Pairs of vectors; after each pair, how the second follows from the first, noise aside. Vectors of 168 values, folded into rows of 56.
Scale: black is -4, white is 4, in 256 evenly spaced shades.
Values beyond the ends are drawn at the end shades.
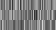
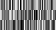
scaled up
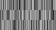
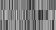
shuffled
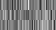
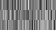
copied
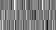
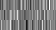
shuffled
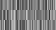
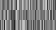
negated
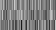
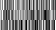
scaled up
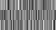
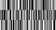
scaled up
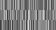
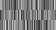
shuffled
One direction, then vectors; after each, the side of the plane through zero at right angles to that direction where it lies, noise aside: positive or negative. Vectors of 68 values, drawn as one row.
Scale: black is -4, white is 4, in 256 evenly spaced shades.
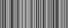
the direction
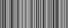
positive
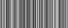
negative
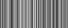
positive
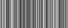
negative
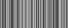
positive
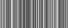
negative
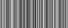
negative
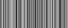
negative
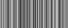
negative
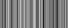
positive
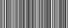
negative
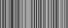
positive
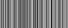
negative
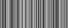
positive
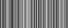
positive
